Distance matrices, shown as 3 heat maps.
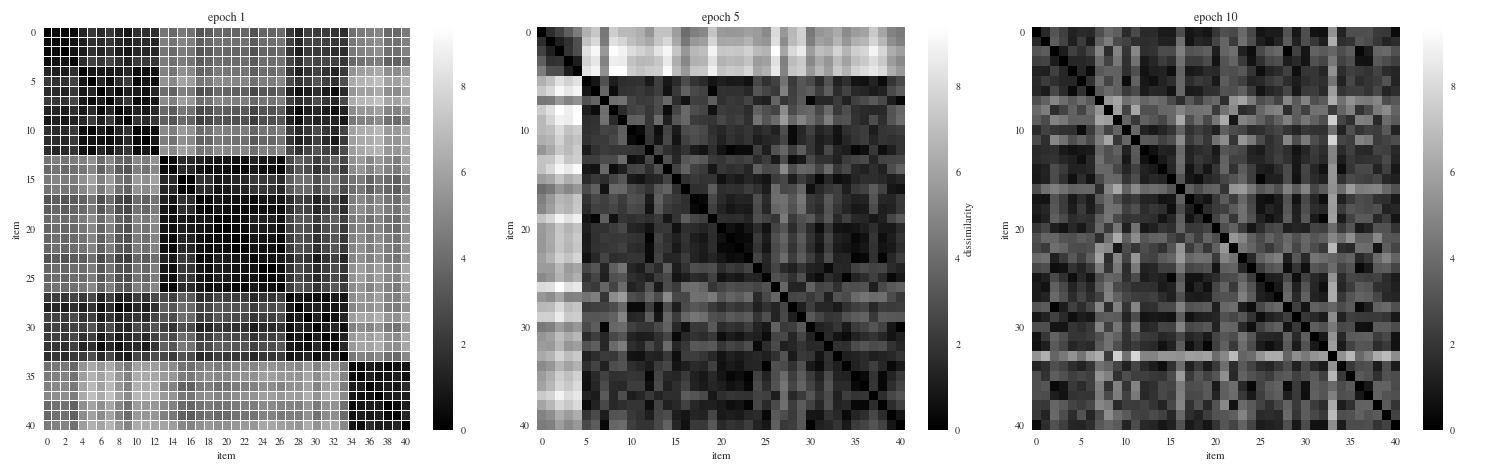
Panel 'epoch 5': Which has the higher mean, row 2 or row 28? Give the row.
2
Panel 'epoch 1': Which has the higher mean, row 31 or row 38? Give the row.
38
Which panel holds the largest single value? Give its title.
epoch 5
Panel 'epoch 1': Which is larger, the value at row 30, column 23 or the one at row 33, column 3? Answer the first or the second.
the second
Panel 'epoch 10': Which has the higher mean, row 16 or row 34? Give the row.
16
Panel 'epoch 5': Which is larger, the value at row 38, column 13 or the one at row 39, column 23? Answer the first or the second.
the first
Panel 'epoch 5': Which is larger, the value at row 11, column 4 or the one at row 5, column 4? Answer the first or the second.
the second
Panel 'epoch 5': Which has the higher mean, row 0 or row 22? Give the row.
0
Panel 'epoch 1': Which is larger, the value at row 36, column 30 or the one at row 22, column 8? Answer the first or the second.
the first
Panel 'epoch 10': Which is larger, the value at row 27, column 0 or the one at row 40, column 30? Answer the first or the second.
the second
